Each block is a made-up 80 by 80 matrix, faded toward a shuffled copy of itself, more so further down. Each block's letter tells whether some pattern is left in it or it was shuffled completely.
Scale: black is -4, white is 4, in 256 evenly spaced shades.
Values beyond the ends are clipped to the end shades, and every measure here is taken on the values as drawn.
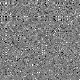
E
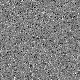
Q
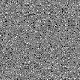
E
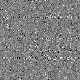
E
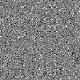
E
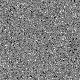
Q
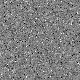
Q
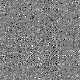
E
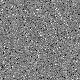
Q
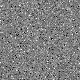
Q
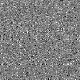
E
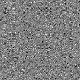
E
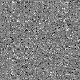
E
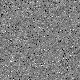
Q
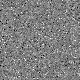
Q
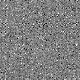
E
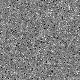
Q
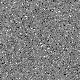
Q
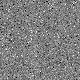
Q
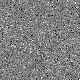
Q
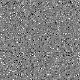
E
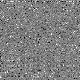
E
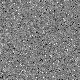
Q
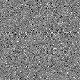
E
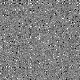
E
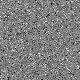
Q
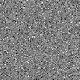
E
